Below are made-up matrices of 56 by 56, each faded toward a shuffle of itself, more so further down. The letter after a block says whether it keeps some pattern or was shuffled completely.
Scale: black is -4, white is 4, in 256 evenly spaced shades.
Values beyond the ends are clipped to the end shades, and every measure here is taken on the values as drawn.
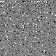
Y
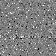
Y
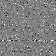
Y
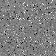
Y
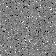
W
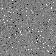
W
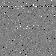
Y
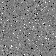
W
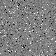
W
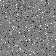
W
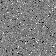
W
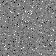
W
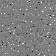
W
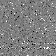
Y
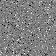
W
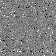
Y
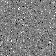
Y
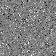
W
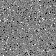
Y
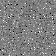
Y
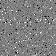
Y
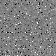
Y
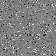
Y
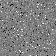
W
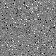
Y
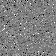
Y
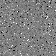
W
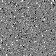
W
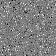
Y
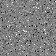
Y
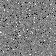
W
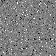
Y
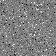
W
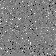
Y
